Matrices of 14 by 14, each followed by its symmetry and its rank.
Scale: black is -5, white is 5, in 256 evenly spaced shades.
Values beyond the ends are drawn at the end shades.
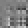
antisymmetric, rank two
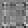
antisymmetric, rank two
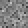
symmetric, full rank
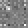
symmetric, rank three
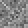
symmetric, full rank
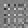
symmetric, rank two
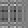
neither, rank one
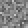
symmetric, full rank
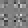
antisymmetric, rank two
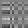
neither, rank one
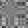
antisymmetric, rank two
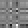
neither, rank one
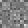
symmetric, rank three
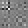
symmetric, rank two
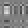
neither, rank one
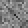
symmetric, full rank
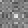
symmetric, rank three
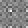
symmetric, rank three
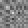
symmetric, rank two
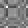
symmetric, rank two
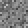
symmetric, full rank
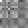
symmetric, rank two
